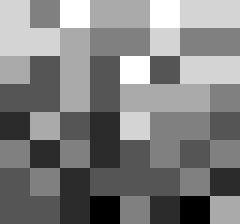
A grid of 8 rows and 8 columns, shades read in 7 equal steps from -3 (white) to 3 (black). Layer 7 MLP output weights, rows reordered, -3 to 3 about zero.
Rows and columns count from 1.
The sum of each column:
0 2 -1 9 -5 -2 -1 -2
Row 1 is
-2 0 -3 -1 -1 -3 -2 -2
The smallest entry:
-3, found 3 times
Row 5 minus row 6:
2 -3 1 0 -3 0 -1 1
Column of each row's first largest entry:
2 4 2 1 1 2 3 4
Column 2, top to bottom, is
0 -2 1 1 -1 2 0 1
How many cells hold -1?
11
